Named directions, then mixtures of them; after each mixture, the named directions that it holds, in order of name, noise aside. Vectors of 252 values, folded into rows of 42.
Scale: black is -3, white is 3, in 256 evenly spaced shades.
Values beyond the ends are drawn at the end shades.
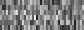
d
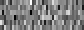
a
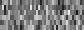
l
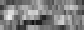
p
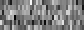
a, p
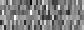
a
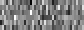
a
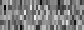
d, l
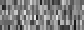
d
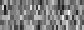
l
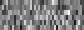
a, l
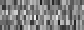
d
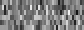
l
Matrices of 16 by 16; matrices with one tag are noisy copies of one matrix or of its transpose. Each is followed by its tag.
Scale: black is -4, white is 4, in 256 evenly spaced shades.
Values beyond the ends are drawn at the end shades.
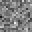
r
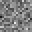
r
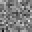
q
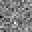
r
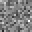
q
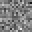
q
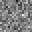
r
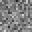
r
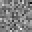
q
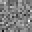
q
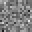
q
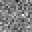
r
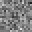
q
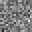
q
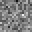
r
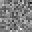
q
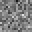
r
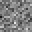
r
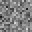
r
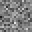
r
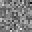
q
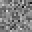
q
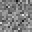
r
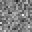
r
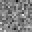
r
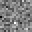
r
